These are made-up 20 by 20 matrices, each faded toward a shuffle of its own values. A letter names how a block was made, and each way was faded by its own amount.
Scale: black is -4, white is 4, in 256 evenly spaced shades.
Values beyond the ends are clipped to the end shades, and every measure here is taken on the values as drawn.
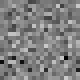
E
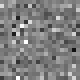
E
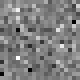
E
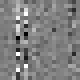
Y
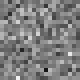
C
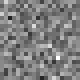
C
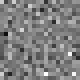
E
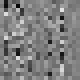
Y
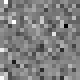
E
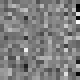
Y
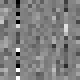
Y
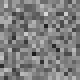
C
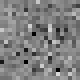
E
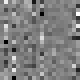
Y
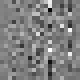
Y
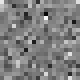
E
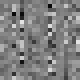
Y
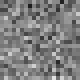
C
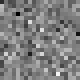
C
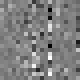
Y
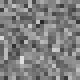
C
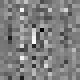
Y
